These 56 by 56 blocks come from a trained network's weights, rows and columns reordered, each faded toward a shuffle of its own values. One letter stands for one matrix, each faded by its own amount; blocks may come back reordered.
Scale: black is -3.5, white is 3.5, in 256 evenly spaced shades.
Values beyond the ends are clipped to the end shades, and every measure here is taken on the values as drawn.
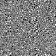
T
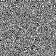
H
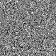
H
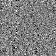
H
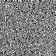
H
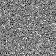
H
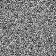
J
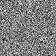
J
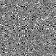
T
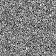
J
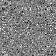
T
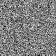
J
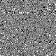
T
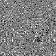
T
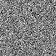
J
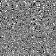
T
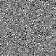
T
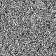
J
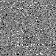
T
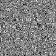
H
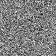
J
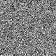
J
